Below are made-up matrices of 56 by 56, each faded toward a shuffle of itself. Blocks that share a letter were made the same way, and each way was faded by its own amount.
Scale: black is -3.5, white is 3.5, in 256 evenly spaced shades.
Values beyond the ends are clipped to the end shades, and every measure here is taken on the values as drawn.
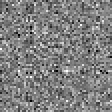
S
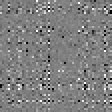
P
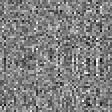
S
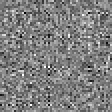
S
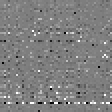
P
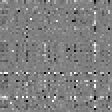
P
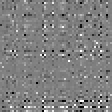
P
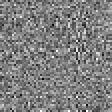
S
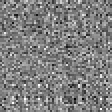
S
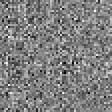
S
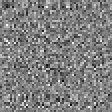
S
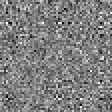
S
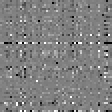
P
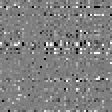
P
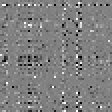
P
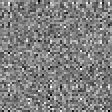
S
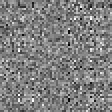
S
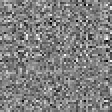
S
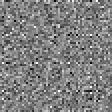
S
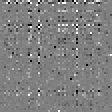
P
